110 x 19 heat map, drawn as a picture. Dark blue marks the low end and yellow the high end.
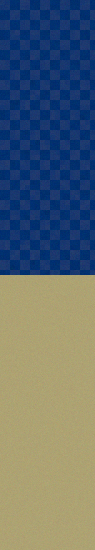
The table splits into 2 rows of 1 panel. Panel 1,1: very low, checkered, faint in contrast. Panel 2,1: high, flat.
